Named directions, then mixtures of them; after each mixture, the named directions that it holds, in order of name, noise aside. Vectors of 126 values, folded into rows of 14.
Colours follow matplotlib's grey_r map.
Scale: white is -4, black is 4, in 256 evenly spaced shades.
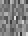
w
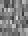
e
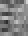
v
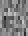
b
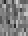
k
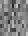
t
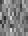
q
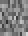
q, v, w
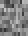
e, v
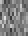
q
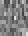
e, w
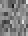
b, t, v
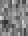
b, e, v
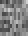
e, q, v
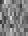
q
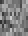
q, v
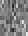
t, w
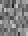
e, t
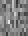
k, t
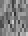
k, q, t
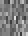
w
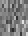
e, t, w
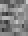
v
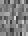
w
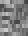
e, v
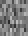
k, q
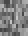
e, v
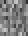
k, t, v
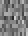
b, e, w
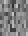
t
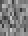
k, q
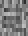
b, e, v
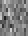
b, q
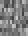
e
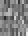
b, e, w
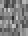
e
